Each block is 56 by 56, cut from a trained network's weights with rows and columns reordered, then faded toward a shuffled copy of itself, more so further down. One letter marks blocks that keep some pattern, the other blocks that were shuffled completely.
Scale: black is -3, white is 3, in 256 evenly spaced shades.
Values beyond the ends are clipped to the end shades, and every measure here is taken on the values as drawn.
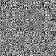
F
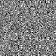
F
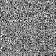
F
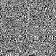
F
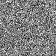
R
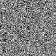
F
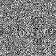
F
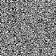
F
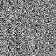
F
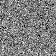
R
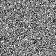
R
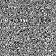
F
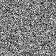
R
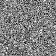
F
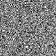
F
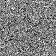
R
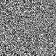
F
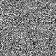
F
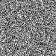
F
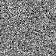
F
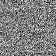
F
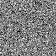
R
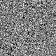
F
